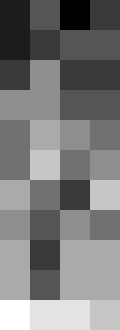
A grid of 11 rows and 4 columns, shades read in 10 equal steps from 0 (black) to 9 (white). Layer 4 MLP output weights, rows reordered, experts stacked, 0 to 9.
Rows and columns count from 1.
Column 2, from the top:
3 2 5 5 6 7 4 3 2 3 8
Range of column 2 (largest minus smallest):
6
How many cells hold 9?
1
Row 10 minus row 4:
1 -2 3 3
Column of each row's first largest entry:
2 3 2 1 2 2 4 1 1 1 1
